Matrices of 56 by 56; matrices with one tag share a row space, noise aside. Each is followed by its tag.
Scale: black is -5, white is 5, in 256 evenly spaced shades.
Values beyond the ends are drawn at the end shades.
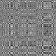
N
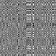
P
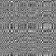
N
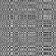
N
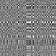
P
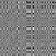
P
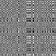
P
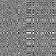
P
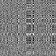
P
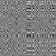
P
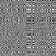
P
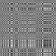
N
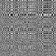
N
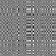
P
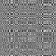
N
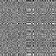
P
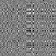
P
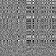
P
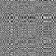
N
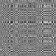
N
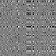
P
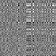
P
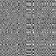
P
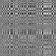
N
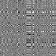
P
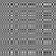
N
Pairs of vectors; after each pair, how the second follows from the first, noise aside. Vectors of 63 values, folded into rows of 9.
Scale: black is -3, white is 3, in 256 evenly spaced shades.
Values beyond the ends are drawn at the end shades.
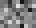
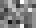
negated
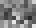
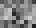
negated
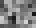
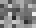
sign-scrambled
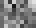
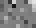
partly zeroed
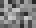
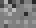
partly zeroed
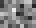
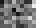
sign-scrambled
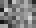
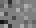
partly zeroed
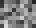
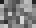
sign-scrambled
